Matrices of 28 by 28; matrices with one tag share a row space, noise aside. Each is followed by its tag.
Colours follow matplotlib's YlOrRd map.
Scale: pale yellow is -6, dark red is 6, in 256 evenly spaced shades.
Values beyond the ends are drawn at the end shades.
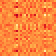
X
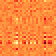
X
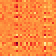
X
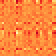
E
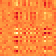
X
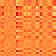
E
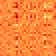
X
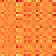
E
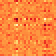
X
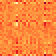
X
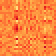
X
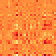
X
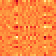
X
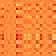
E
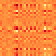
X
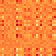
E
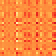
E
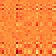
E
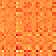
E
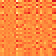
E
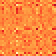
E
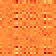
X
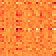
E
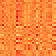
E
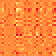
E
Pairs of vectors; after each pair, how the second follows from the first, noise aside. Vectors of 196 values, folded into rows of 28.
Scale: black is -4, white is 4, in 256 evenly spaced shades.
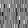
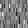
sign-scrambled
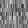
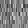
sign-scrambled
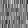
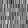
negated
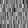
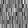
negated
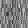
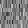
sign-scrambled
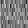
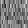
negated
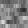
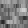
negated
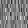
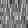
sign-scrambled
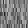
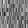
sign-scrambled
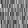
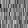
negated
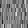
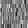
negated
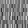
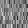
sign-scrambled
